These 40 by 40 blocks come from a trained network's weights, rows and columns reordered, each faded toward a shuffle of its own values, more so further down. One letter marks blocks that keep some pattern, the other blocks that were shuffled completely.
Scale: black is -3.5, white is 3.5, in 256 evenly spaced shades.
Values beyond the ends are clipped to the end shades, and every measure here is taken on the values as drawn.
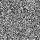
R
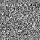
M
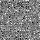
M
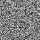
M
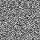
M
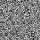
M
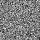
R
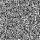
M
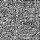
M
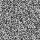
R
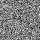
R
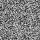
R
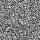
M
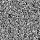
M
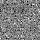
M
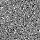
M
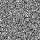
M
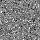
R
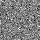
R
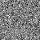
M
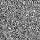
M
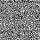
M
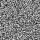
R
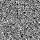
R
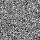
R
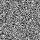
R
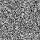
M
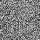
M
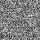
M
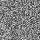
M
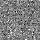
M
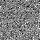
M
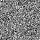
R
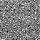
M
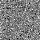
R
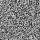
M
